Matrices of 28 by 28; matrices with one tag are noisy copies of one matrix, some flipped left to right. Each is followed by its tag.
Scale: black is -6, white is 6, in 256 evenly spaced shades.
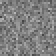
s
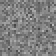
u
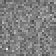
s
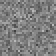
u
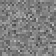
u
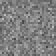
s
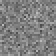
u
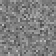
u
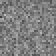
s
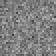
s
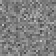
u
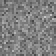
s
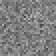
u
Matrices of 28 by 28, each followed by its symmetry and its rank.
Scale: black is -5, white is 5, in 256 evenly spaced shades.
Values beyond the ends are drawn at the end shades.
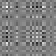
symmetric, rank one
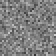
antisymmetric, full rank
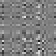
neither, rank two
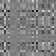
neither, rank two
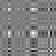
symmetric, rank one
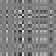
neither, rank one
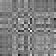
symmetric, rank two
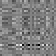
neither, rank two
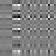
neither, rank one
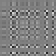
symmetric, rank one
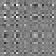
symmetric, rank two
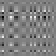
neither, rank one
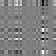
neither, rank one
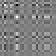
symmetric, rank two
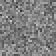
antisymmetric, full rank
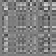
neither, rank two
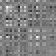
symmetric, rank two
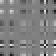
symmetric, rank one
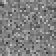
antisymmetric, full rank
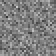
antisymmetric, full rank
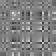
symmetric, rank two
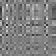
neither, rank two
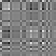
symmetric, rank one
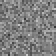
antisymmetric, full rank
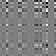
neither, rank one
